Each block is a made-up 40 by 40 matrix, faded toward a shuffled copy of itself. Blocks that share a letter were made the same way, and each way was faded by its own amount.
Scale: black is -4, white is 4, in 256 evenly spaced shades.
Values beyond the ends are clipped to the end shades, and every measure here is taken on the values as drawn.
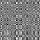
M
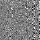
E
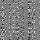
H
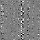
H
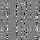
H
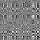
M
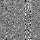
E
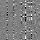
H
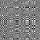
M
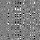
H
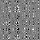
H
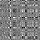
M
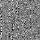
E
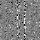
E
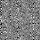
E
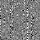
E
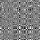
M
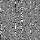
E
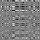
M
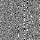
E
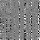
H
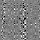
H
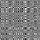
M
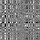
M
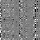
H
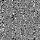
E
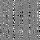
H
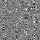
E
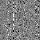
E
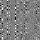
H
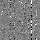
E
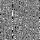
E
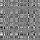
M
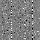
E
